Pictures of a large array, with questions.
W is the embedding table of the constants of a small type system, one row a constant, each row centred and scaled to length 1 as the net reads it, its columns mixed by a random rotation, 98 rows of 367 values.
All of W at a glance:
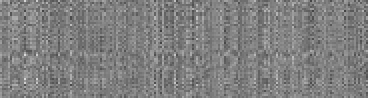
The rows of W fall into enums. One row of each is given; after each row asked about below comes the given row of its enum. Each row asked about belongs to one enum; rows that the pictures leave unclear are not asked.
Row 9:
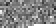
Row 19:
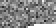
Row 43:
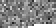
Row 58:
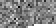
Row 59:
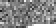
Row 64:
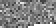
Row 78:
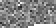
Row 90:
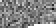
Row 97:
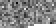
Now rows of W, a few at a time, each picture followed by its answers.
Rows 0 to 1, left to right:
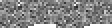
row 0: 78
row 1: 78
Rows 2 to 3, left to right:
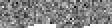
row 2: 97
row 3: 58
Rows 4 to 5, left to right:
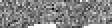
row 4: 90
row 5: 59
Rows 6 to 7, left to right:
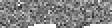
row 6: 78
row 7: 19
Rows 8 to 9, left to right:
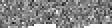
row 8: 43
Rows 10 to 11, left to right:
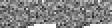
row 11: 19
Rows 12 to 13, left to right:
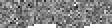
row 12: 58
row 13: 78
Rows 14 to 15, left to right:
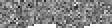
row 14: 58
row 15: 78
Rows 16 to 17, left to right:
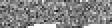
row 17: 59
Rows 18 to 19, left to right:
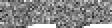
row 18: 59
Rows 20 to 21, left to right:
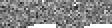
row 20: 19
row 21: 78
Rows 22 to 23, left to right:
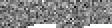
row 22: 19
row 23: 58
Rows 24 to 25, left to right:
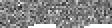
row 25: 9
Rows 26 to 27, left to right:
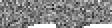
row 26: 90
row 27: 19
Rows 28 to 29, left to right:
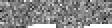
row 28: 59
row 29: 43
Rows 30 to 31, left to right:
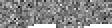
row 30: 58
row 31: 43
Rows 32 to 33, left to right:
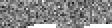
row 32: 19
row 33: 97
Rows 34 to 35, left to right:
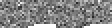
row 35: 19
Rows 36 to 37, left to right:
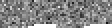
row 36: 43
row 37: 97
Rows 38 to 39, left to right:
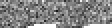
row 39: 59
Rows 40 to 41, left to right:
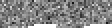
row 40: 43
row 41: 97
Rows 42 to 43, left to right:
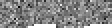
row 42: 58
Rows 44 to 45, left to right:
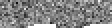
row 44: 97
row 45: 19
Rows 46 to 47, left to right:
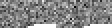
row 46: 19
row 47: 58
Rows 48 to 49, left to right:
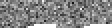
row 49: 97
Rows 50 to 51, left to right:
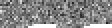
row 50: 9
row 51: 97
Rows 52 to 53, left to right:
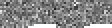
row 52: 9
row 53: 78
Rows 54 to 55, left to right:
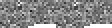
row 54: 78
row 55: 78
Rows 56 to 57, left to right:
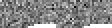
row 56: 90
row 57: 58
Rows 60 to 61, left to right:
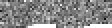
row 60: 59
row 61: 43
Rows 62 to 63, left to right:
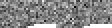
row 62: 19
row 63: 58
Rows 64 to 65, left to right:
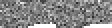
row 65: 19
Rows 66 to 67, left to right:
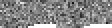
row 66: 64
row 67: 97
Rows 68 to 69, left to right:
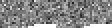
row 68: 43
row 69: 97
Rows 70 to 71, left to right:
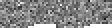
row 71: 43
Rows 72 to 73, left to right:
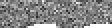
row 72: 19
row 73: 64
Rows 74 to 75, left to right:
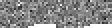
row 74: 78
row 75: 43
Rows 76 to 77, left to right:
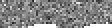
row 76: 43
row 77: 64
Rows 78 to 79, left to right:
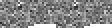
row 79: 78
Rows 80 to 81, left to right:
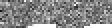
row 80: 59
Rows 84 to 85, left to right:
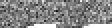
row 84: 19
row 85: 59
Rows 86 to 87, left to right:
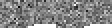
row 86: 58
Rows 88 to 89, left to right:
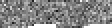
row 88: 43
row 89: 59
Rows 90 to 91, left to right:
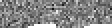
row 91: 9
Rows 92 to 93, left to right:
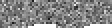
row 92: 43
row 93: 78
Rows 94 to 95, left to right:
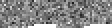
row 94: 43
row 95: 97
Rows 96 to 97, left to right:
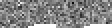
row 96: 78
